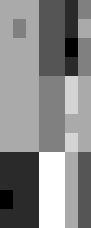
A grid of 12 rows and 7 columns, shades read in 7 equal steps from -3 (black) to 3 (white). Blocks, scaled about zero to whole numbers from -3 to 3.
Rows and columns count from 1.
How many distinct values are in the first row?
4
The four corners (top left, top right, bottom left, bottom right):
1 0 -2 -1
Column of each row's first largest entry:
1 1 1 1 6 6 1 6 4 4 4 4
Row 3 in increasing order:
-3 -1 -1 0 1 1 1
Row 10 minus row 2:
-3 -2 -3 4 4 3 -2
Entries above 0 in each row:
3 3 3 3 5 5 5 5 3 3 3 3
